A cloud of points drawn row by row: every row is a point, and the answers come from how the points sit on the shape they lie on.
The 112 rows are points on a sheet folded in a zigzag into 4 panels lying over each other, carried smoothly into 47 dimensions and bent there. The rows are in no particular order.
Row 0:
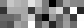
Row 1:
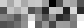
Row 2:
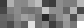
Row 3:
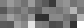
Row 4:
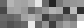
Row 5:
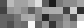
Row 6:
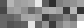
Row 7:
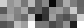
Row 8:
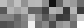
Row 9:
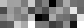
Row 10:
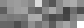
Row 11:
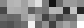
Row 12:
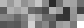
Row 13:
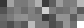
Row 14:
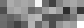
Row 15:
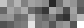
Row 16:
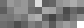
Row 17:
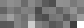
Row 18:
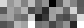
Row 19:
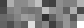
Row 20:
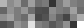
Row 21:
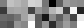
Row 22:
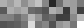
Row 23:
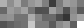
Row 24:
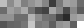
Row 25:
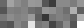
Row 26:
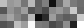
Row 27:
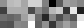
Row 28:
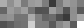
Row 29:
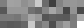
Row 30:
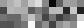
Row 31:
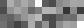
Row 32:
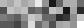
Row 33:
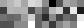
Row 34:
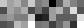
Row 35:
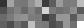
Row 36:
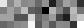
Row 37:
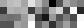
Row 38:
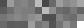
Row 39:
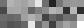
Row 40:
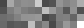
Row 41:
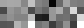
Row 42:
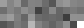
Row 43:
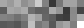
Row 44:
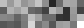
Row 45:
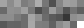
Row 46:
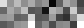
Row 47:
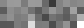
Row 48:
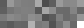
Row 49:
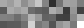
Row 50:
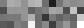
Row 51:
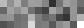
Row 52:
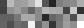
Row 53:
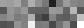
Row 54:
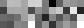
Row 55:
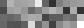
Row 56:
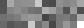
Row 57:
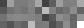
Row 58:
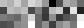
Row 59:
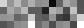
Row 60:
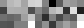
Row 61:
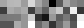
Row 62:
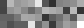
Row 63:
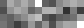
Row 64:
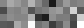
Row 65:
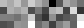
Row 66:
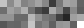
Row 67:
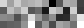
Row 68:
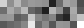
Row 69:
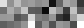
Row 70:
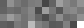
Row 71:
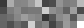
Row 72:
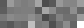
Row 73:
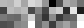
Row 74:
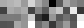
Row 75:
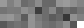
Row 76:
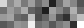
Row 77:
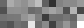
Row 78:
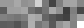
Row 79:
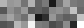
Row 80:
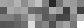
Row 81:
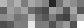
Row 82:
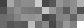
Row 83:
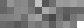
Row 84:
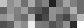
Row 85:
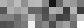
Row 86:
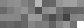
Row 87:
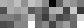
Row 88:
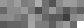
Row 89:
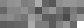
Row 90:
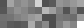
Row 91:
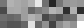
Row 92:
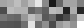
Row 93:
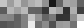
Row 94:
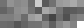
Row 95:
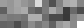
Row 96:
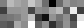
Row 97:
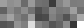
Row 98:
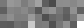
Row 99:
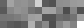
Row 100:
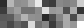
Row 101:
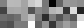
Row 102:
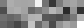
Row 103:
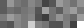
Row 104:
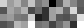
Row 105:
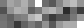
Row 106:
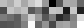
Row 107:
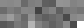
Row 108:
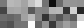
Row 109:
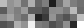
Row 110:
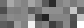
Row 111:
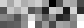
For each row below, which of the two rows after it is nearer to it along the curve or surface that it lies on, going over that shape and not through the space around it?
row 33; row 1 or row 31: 1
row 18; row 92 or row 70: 70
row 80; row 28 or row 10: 10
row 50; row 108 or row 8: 8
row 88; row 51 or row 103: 51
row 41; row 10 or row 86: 86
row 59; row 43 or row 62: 43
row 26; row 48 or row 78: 48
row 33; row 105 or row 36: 105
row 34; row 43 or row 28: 28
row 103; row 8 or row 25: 25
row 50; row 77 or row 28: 77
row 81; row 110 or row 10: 110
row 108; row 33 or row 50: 33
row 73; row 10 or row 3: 10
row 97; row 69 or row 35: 69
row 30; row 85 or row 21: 21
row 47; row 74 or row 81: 81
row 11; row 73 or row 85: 73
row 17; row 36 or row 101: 36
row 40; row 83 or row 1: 83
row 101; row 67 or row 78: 67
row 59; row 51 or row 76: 51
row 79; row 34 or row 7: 7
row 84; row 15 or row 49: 15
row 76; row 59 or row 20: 20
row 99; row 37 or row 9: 37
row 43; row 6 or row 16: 16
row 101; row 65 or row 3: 65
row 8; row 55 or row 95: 95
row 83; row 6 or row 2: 2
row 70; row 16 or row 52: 16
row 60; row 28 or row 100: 100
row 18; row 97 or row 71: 97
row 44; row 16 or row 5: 16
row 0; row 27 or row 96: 27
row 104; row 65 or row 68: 68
